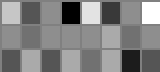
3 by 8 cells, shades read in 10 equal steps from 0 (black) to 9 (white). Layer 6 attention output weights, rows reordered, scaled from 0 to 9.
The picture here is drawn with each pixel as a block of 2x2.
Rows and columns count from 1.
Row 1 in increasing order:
0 2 3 5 5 7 8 9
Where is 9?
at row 1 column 8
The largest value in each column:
7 6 5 6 8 6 5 9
